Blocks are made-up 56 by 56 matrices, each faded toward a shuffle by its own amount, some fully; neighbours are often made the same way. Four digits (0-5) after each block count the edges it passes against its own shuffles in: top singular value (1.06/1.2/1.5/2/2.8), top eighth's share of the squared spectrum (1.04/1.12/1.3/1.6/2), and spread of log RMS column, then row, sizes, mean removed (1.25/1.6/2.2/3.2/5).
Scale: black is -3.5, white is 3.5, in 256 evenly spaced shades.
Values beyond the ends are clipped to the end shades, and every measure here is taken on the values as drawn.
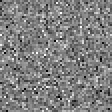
2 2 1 0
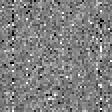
2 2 2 0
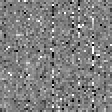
2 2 2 0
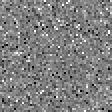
0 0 0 0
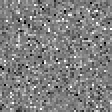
0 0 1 0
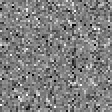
0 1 2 0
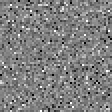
0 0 0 0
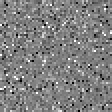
3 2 0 0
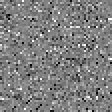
3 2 1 1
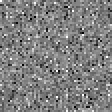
2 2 0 0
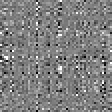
4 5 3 3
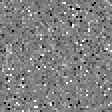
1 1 0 0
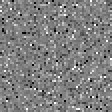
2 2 0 0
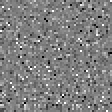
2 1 0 0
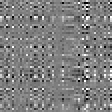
4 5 4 4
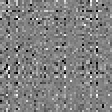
4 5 3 2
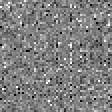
3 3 2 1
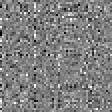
4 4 2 2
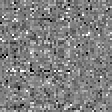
3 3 1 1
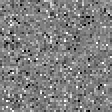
2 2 1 0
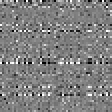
5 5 2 3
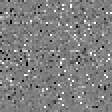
2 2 0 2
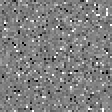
2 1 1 0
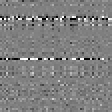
4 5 0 3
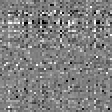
4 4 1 3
